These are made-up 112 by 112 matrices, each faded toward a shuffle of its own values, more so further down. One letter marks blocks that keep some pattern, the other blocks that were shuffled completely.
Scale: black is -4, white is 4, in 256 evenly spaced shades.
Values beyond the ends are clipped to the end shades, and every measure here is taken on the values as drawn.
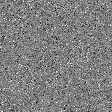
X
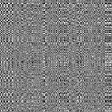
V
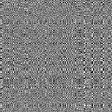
V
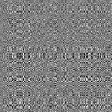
V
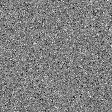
X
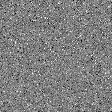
X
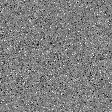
X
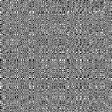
V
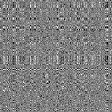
V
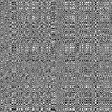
V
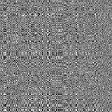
V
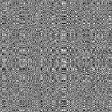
V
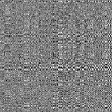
V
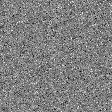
X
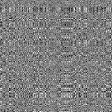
V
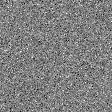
X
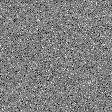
X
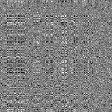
V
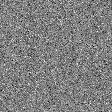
X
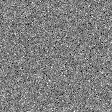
X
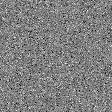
X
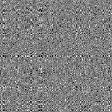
V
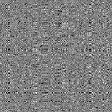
V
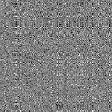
V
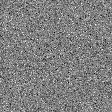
X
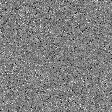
X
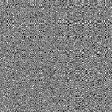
V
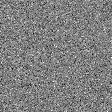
X
